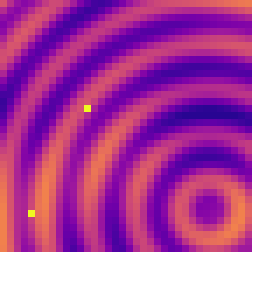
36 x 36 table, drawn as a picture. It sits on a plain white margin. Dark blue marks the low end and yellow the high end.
Two lone cells stand out, each far higher than its neighbours. The middle right is the ninth with the lowest average. Rings spread out from the bottom right. No single row or column stands out from its neighbours. The halves do not mirror each other.
